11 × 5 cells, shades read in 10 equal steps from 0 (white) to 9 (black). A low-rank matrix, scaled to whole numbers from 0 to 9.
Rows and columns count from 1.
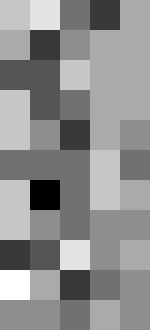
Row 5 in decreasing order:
7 4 4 3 2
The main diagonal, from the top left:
2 7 2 3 4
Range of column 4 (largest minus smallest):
5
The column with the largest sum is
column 2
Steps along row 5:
up up down up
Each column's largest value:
7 9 7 7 5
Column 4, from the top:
7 3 3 3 3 2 2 4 4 5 3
